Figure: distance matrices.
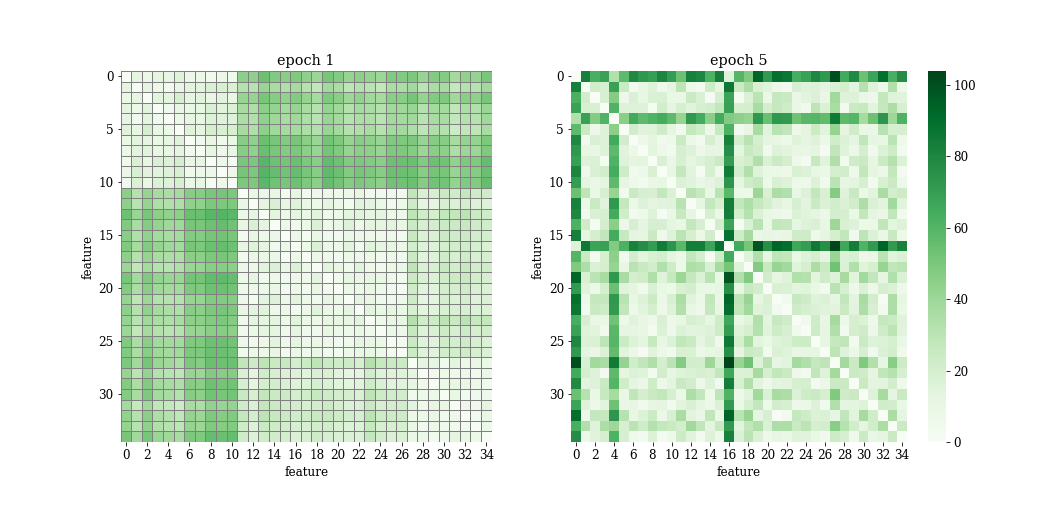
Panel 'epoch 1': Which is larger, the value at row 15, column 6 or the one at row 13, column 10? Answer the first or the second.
the second
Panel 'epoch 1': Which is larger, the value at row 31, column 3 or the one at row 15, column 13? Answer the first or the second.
the first
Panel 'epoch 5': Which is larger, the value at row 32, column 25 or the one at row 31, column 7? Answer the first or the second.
the first
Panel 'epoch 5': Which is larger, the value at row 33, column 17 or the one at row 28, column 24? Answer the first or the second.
the first
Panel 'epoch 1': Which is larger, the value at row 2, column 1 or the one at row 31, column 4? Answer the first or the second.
the second
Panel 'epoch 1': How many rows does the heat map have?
35
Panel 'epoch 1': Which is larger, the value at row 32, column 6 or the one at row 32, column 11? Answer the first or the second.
the first
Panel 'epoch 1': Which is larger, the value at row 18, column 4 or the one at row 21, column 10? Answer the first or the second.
the second
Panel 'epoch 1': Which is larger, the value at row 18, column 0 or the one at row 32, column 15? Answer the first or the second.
the first
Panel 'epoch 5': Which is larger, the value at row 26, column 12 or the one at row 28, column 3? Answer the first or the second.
the first
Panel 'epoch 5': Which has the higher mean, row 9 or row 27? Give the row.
27
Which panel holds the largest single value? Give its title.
epoch 5
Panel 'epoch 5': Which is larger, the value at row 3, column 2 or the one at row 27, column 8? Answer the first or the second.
the second
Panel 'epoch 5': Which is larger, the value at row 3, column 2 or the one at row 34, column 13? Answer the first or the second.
the first
